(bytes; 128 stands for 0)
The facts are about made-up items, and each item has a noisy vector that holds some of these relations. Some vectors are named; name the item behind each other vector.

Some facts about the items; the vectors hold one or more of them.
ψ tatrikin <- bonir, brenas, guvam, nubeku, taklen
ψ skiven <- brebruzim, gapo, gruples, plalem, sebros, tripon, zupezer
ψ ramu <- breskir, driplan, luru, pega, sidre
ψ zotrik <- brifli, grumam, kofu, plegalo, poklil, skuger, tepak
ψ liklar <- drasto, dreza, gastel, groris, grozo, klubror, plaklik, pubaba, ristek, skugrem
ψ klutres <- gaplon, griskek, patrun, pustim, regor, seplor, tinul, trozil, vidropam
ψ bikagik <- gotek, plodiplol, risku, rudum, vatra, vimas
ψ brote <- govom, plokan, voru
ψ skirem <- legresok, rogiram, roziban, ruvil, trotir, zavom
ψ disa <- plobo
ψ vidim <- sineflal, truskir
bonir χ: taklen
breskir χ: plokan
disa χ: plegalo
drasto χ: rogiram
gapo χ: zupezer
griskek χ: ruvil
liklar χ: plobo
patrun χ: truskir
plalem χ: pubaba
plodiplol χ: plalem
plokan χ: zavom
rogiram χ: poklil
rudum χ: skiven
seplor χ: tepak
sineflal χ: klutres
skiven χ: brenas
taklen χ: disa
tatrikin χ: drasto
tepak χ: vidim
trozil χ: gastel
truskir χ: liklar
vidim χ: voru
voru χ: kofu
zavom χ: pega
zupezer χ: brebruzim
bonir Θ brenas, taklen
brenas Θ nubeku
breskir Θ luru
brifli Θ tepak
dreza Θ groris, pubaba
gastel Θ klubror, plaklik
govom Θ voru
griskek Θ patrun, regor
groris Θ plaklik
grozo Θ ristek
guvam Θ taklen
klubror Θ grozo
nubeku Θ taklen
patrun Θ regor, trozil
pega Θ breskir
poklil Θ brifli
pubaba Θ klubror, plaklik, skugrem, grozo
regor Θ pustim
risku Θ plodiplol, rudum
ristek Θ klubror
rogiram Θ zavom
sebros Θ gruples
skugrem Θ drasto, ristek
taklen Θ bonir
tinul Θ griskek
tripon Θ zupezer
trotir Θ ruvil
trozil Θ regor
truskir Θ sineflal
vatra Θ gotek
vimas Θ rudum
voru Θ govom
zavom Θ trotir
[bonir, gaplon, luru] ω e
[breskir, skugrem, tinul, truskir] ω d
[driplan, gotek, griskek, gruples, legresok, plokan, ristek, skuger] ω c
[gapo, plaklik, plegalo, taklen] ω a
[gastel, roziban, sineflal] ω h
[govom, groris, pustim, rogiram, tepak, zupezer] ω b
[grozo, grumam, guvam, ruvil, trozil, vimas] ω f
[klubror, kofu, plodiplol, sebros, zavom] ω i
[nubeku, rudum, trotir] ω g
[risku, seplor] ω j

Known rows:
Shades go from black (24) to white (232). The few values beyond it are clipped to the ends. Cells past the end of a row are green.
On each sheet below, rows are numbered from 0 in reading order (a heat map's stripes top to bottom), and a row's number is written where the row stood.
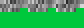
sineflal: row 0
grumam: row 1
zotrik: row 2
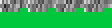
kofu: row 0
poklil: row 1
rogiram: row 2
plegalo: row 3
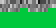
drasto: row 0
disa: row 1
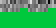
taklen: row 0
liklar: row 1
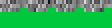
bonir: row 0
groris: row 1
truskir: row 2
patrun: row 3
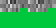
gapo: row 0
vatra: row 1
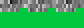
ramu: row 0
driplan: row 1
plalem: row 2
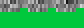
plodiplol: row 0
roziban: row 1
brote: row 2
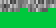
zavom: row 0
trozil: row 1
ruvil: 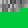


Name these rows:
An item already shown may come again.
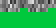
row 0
zupezer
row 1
gastel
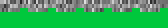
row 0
klubror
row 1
seplor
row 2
truskir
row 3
griskek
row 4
trozil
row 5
gapo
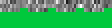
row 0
luru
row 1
griskek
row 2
klutres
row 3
zupezer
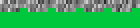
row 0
griskek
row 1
ruvil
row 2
ruvil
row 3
ristek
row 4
tepak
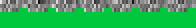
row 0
gaplon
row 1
tatrikin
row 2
voru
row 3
brebruzim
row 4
grozo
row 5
rudum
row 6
breskir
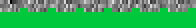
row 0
skiven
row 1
tinul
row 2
gruples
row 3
skuger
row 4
pustim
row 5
sebros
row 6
risku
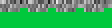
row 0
plaklik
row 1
pubaba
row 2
gaplon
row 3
ruvil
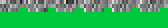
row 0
skugrem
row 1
patrun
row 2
vidim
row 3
brifli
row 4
poklil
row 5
plobo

